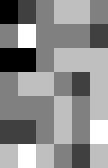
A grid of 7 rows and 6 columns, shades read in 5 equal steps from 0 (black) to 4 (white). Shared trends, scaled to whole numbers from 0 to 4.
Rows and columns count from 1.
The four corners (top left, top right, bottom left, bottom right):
0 2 3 3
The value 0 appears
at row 1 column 1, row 3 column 1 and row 3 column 2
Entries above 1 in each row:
4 5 4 5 6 4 5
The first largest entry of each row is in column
4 2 4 2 4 6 2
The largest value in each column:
3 4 3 3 3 4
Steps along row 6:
same up up down up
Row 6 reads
1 1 2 3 2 4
